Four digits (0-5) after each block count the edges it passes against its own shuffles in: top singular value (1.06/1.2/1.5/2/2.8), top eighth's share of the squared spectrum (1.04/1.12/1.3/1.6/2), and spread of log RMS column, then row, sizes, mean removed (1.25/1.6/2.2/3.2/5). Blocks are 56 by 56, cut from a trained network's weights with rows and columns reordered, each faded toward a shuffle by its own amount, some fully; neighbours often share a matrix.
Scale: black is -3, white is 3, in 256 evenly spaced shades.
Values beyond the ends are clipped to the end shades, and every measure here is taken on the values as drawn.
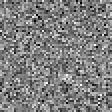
2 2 0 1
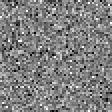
1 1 0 0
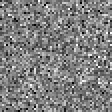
0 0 0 0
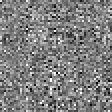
3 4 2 2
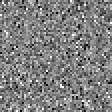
0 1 0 0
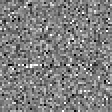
2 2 1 1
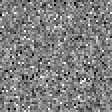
1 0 0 0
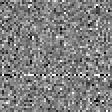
3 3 2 2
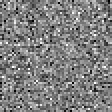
2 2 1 0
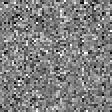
2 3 2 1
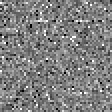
1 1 0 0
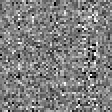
3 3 3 0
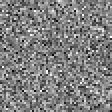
2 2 0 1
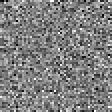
3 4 1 2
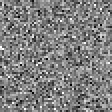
0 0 0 0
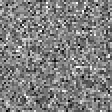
1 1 0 0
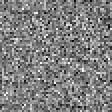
0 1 0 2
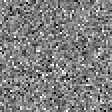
1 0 0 0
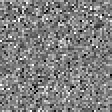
1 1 0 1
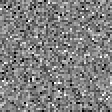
0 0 0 0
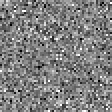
1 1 0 1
